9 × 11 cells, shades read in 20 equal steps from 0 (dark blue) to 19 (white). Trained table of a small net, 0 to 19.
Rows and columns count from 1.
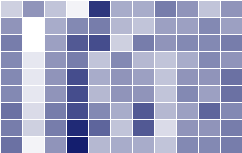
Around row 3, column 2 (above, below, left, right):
19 17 8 11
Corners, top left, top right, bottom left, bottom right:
15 10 7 8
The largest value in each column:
15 19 14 18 14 15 14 16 12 14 11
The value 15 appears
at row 1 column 1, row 3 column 6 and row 8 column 2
